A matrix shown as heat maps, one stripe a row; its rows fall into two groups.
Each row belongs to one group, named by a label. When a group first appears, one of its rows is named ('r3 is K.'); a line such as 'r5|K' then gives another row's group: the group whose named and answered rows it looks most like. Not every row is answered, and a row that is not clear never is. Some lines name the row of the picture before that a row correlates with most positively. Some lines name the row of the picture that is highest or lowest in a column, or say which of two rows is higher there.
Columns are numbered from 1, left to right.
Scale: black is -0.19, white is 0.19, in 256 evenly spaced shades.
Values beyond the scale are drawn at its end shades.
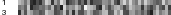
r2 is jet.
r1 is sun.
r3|jet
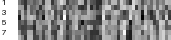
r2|sun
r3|jet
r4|jet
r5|sun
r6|sun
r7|sun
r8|sun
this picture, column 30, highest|2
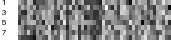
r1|sun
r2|jet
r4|sun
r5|jet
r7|sun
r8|sun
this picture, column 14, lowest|4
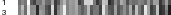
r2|jet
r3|jet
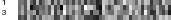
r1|sun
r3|jet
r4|sun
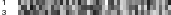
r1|jet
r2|sun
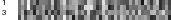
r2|jet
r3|sun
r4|jet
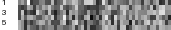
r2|sun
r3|sun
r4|jet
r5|sun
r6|sun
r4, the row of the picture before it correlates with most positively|4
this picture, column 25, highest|1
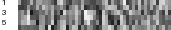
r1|sun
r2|sun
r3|jet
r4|jet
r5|jet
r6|sun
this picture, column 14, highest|1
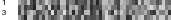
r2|sun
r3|jet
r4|sun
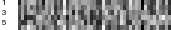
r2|jet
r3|jet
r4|sun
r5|sun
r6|jet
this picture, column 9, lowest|1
